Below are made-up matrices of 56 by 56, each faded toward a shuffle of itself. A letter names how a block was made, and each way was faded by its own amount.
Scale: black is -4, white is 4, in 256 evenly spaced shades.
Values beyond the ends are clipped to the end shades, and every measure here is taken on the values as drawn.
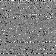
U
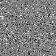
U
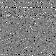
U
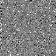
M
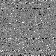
U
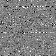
U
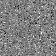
M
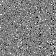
M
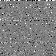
U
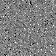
M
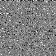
U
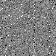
M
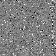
M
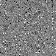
M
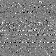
U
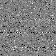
U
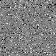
U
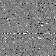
U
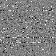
U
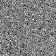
M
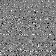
U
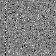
M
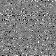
U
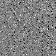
M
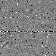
U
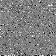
U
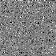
U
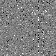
M
